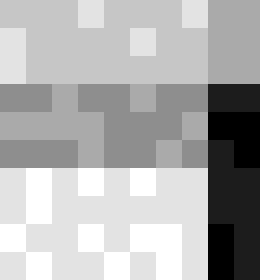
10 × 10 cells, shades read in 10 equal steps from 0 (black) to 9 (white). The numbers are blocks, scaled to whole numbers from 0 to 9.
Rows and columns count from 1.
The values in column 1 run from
5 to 9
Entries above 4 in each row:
10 10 10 8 8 8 8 8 8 8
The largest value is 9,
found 11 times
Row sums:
70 70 69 44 45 43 69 67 69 68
